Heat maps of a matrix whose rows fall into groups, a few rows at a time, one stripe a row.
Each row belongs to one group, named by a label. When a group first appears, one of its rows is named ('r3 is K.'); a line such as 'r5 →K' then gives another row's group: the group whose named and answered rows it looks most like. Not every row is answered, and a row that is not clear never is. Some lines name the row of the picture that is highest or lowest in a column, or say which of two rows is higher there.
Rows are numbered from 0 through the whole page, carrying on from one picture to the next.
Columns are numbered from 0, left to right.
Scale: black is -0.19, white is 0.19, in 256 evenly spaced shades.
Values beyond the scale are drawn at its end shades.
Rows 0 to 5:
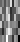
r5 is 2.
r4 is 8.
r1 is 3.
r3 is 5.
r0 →2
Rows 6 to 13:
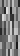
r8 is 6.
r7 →3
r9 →2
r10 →2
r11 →8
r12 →3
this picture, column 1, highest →8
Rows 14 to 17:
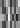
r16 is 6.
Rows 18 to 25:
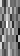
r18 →5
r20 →3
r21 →2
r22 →5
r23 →6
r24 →5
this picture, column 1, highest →23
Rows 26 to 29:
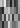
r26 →6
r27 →8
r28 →2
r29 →8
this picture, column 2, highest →26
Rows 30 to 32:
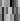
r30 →6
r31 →8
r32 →8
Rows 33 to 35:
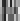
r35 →3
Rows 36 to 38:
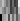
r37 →3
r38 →2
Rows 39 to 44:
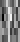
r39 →2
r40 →8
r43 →6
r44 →8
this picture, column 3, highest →39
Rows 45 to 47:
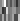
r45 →6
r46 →3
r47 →3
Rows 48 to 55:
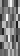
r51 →6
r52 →8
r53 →6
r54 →2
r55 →5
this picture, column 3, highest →50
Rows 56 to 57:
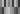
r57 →8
